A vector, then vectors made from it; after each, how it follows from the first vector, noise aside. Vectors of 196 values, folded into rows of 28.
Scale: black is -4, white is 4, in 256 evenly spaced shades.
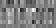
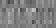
shrunk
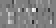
partly zeroed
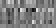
negated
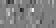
partly zeroed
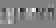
partly zeroed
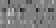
partly zeroed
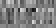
negated
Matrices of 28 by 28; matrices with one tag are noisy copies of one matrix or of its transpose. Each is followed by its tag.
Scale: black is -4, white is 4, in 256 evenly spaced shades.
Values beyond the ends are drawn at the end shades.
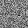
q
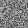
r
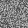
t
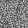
t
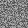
q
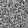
r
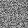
q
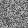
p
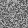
r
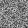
p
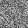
p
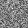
r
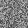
r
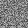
q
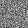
q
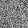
t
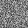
q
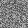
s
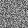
q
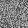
t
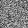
t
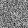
s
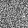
t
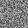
r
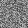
s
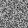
r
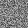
q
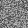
t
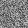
s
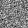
t
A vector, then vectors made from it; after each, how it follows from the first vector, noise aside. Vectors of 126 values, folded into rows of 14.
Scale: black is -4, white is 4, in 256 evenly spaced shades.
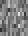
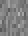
shrunk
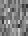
reversed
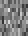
reversed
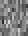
reversed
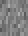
shrunk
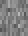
shrunk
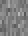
shrunk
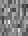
reversed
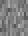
shrunk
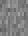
shrunk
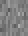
shrunk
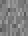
shrunk
